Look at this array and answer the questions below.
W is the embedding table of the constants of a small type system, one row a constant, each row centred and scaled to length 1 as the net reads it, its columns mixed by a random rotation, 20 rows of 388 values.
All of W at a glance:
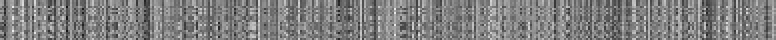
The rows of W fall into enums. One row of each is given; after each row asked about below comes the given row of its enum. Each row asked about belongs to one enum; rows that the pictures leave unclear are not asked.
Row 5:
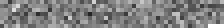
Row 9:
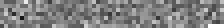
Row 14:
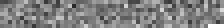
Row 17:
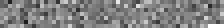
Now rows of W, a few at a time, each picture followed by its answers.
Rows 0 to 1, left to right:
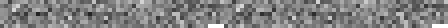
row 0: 5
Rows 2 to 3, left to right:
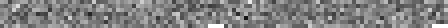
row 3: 9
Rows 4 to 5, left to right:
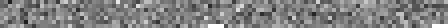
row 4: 17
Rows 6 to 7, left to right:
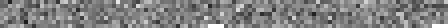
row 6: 17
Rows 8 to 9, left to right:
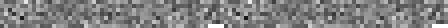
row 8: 9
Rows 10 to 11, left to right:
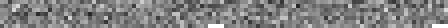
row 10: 5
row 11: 14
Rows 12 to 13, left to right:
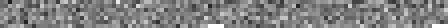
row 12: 17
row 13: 14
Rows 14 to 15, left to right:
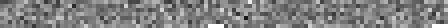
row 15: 9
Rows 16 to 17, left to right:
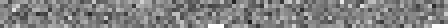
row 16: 5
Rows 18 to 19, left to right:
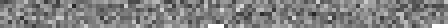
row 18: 14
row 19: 5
